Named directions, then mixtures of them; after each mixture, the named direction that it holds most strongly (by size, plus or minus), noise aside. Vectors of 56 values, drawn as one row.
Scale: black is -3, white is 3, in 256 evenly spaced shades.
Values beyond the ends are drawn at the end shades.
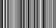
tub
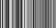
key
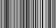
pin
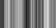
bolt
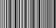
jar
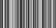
tub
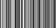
jar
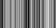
bolt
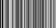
key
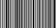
jar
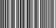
jar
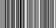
jar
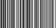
jar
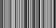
jar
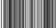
bolt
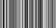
tub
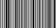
jar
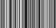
jar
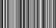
tub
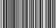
tub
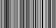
pin
